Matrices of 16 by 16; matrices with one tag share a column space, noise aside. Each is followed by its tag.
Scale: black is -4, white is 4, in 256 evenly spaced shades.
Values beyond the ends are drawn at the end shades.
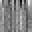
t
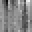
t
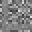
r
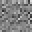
r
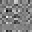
r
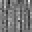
t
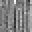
t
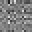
r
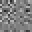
r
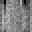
t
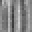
t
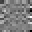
r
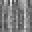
t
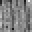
t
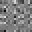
r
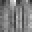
t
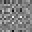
r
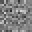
r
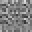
r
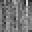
t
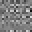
r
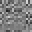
r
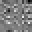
r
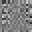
r
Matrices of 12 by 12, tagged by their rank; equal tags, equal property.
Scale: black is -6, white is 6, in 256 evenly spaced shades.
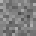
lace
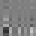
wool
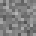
lace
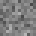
lace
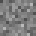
lace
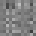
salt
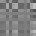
wool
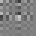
wool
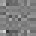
salt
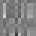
salt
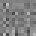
salt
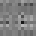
salt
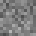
lace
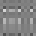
wool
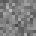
lace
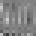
salt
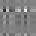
wool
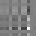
wool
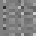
salt
